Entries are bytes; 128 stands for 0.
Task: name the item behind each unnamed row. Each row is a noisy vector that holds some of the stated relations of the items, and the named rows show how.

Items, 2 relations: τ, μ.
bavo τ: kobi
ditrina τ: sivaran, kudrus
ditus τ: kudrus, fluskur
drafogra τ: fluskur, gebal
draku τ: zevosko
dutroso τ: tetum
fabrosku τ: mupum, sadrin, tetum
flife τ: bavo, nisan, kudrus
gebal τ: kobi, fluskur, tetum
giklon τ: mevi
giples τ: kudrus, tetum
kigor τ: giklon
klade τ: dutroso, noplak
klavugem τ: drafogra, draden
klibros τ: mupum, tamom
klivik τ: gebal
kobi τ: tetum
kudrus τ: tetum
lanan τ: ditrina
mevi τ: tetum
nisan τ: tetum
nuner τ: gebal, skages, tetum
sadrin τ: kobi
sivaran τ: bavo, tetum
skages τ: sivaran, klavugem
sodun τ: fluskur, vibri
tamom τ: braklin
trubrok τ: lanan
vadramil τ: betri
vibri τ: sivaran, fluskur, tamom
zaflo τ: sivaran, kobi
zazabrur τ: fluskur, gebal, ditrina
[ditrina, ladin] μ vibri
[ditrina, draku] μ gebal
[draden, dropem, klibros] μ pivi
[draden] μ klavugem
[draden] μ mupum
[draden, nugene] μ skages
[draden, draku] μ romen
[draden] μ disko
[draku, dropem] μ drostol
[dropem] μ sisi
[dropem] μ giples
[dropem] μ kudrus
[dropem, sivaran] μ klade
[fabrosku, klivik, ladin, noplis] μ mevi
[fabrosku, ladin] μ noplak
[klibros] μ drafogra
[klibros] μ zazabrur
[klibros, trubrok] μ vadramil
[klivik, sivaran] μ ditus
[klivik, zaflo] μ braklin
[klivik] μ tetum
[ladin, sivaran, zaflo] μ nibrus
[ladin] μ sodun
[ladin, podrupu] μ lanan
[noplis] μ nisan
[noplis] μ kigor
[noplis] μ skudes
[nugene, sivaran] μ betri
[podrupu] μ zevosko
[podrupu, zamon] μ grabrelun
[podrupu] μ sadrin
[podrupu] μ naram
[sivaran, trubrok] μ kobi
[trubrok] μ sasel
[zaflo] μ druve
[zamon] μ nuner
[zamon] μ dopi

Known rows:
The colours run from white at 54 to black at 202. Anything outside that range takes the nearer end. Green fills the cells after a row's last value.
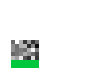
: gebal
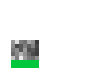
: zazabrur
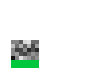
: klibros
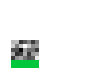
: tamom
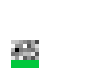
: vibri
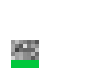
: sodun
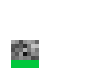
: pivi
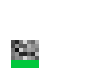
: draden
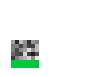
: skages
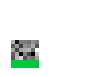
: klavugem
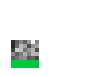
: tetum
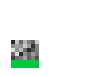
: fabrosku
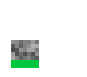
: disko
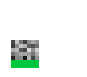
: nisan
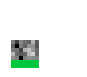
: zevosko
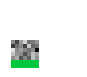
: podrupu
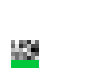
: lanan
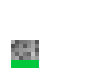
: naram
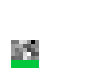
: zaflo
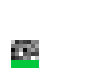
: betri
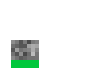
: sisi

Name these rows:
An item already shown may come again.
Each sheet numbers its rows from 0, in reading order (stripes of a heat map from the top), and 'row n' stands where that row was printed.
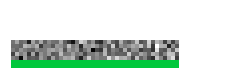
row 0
noplak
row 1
naram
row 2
zamon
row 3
nugene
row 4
ladin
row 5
kobi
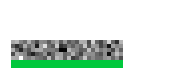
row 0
drafogra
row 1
trubrok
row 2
noplis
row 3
dropem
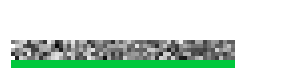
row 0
ditrina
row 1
sivaran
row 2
sadrin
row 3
noplak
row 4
sodun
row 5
klivik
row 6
vadramil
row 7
romen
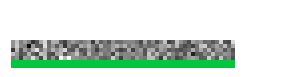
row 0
bavo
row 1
sadrin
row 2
fluskur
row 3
sasel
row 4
flife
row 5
ladin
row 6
pivi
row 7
ladin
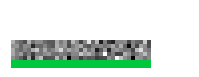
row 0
kigor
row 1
skudes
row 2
dutroso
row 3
betri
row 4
zevosko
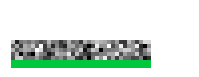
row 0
klavugem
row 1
draku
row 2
giklon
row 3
vibri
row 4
mevi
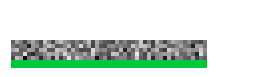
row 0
nuner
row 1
nisan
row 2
ditus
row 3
klade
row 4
braklin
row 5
nisan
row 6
drostol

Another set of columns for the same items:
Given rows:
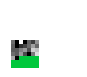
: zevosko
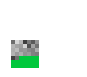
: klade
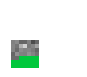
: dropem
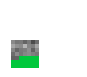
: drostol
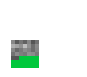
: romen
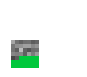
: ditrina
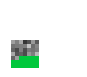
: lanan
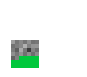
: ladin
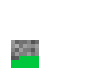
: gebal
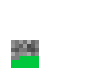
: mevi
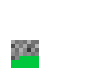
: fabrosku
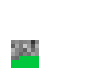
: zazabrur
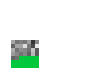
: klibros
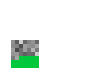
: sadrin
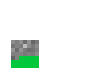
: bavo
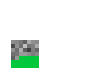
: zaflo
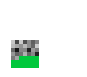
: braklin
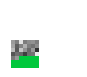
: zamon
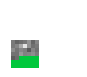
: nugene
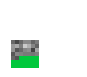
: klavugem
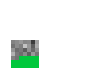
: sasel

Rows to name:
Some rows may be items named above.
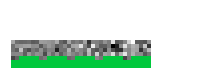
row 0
ditrina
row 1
noplis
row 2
klibros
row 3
kigor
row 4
noplak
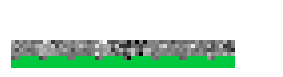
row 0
vibri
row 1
klade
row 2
fluskur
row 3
noplak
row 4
draku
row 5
dropem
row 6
nugene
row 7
giklon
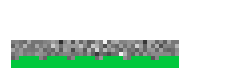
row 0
flife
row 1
drafogra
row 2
tamom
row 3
nuner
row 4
sasel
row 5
sodun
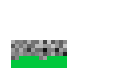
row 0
fabrosku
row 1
braklin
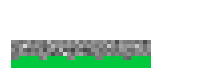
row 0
sivaran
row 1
podrupu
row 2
tetum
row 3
kobi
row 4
pivi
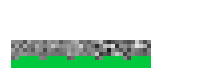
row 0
ditus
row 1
fluskur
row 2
dutroso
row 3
trubrok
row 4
draden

